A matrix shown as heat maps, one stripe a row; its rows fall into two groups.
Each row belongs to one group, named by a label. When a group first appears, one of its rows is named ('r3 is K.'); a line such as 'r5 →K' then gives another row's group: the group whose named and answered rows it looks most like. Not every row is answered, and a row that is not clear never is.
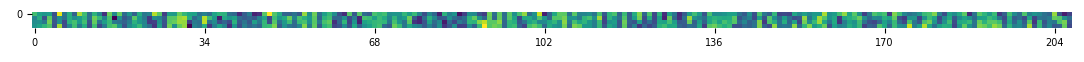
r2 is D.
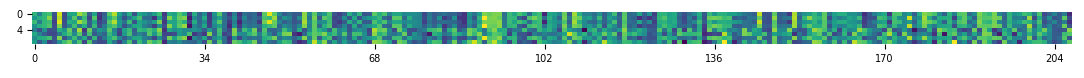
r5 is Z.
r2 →D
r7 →Z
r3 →D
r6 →D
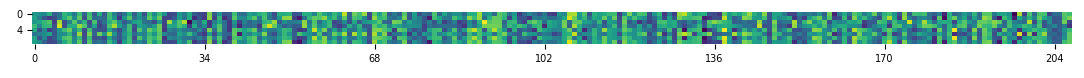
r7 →Z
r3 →D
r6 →Z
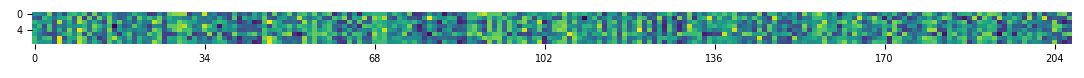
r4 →D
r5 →Z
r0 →D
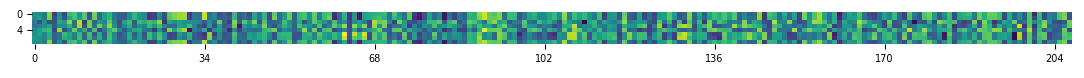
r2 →Z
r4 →D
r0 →D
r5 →Z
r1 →D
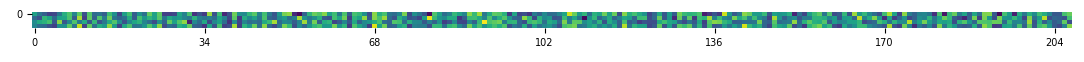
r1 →Z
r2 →D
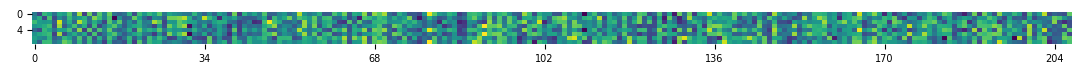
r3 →D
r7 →Z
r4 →Z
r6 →Z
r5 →D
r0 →Z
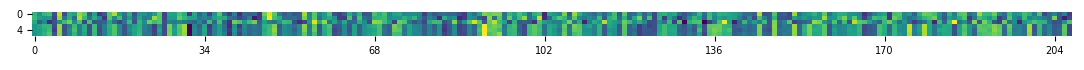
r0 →D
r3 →D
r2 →Z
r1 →D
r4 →D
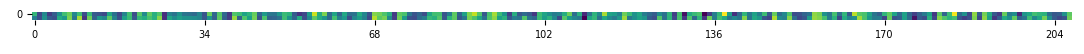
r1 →Z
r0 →Z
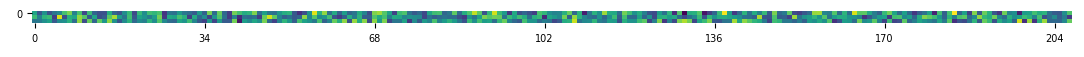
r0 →Z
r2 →Z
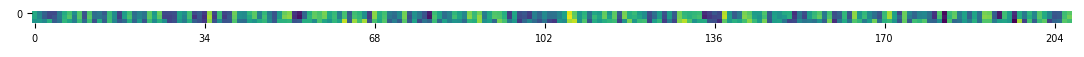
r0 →Z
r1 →Z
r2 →Z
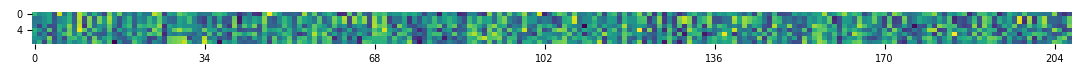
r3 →Z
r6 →D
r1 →Z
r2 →Z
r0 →D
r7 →D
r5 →Z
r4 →D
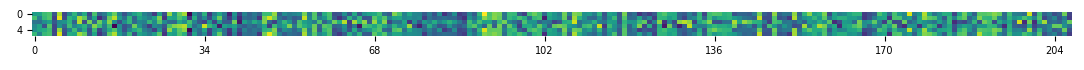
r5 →D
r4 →D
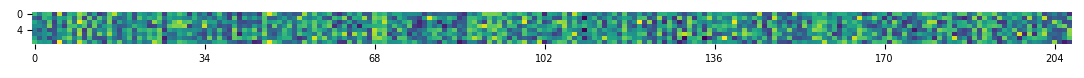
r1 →Z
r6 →Z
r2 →D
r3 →D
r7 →D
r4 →Z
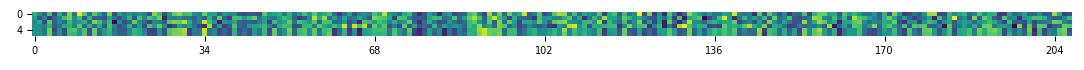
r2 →D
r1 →Z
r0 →D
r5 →D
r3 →Z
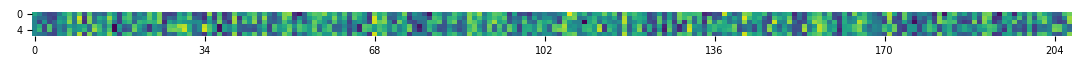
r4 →D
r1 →Z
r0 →Z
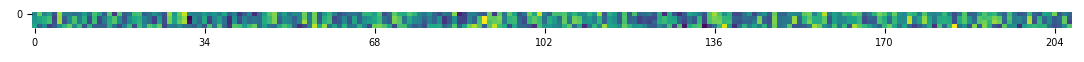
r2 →D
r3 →Z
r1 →D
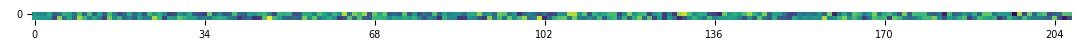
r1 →D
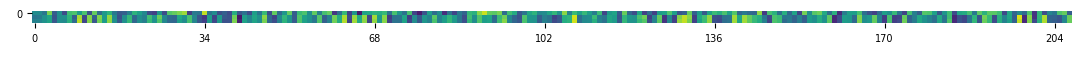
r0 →D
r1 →Z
